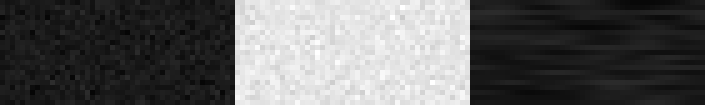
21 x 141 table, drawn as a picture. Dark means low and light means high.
It is made of 1 by 3 panels. Panel 1,1: very low, fine-grained, faint in contrast. Panel 1,2: very high, fine-grained, faint in contrast. Panel 1,3: very low, streaked across, faint in contrast.
